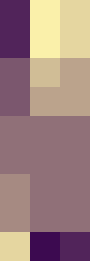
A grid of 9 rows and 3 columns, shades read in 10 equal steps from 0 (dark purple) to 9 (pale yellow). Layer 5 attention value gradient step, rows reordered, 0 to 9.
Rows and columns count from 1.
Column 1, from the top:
1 1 3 3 4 4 5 5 8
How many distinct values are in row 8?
2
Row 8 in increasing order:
4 4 5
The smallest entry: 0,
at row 9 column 2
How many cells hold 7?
1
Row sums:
18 18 16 15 12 12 13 13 9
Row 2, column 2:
9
